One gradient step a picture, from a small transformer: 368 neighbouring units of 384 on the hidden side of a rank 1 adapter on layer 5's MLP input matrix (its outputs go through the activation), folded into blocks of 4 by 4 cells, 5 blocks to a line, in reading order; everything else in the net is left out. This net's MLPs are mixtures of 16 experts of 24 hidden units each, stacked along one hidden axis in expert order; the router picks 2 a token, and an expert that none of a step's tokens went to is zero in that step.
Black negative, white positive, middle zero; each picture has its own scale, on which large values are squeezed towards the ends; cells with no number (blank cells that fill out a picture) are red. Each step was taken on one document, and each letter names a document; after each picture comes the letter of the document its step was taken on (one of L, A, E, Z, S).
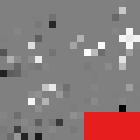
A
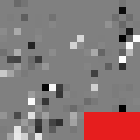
A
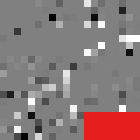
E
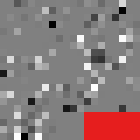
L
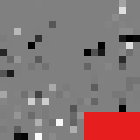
A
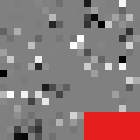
L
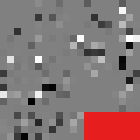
E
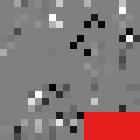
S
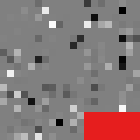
L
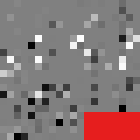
L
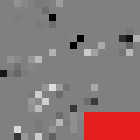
S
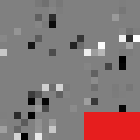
A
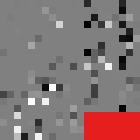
E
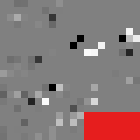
S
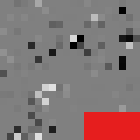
L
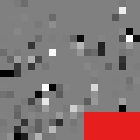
A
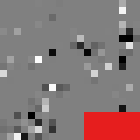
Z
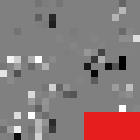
Z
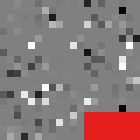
L
